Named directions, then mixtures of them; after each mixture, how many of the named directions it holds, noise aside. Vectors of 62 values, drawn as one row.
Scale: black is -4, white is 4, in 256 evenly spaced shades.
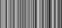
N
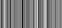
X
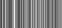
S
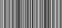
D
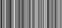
two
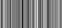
two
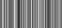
three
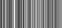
one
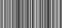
two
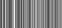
one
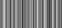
two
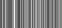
one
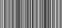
one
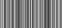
one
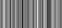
three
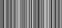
one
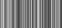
two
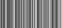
two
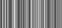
two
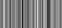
three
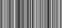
three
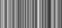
two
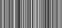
two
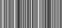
three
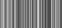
two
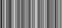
two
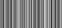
one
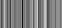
one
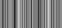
three
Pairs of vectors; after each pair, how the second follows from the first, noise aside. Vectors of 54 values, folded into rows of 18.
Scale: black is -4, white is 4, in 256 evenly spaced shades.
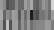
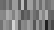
wrapped around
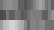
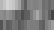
wrapped around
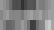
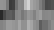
wrapped around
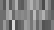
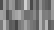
shuffled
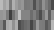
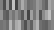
shuffled
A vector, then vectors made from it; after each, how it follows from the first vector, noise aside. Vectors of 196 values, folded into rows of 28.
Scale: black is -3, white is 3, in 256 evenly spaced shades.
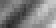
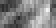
wrapped around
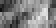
wrapped around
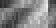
wrapped around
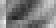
wrapped around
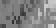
partly zeroed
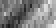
copied
